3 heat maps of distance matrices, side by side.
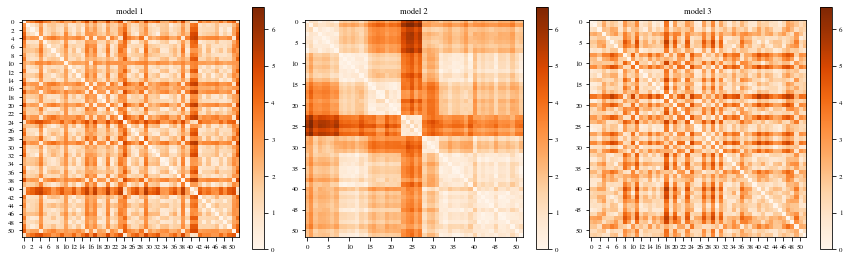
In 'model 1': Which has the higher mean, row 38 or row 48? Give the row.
38
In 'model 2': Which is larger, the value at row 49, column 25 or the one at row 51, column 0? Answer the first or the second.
the first
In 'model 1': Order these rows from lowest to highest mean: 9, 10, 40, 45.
45, 9, 10, 40
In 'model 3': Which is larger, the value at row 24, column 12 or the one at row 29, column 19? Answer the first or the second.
the second
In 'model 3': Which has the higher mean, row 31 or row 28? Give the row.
31
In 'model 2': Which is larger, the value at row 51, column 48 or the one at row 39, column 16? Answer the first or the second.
the second
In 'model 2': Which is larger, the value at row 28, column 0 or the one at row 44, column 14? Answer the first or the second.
the first
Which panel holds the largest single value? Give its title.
model 2
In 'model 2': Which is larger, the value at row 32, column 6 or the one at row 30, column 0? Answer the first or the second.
the second
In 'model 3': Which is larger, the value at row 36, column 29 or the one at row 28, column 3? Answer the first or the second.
the second
